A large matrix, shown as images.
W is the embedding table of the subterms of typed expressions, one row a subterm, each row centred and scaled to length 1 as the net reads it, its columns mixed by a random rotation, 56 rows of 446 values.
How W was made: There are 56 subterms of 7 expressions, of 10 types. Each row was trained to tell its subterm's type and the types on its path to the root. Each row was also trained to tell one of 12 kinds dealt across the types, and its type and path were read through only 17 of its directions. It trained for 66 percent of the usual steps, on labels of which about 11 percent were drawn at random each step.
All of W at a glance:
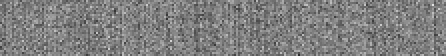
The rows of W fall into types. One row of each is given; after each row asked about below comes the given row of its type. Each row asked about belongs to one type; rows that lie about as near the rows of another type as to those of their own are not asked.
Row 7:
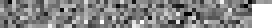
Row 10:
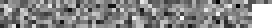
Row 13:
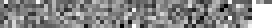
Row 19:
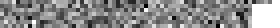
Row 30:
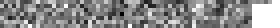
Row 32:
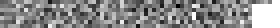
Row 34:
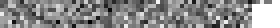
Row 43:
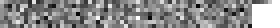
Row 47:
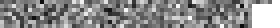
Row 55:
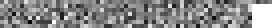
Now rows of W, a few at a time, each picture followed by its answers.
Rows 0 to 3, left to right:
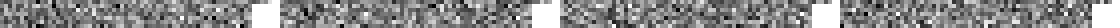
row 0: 43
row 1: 30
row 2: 10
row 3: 30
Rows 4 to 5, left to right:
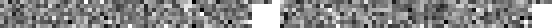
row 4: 55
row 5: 55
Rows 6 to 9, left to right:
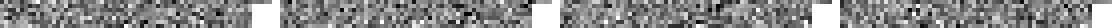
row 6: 34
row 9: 30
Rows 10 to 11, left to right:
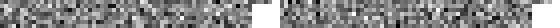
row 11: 55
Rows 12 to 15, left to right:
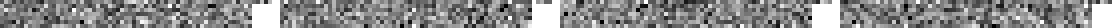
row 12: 47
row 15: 34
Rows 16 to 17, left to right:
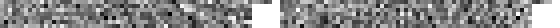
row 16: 10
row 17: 32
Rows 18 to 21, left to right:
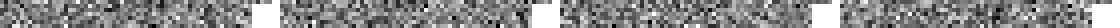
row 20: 34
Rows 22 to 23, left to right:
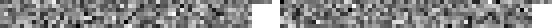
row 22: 34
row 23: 30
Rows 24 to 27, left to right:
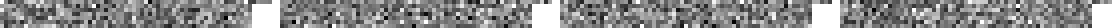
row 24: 10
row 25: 10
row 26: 34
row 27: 47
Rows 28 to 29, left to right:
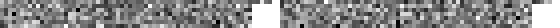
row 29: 32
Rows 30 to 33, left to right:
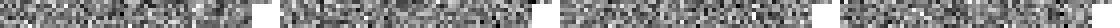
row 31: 7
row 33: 47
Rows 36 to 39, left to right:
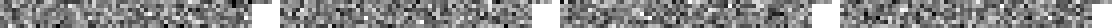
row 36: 7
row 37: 55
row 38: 47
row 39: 30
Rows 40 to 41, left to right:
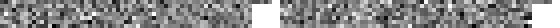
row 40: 34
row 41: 47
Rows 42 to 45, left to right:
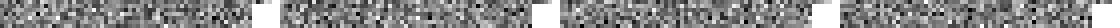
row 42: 55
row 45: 55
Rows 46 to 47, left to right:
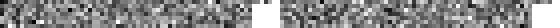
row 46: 30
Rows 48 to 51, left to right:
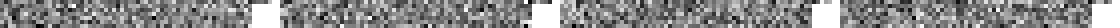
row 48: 7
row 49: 7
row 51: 7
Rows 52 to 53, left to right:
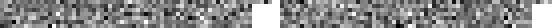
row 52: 10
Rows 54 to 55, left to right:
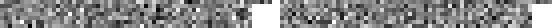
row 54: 19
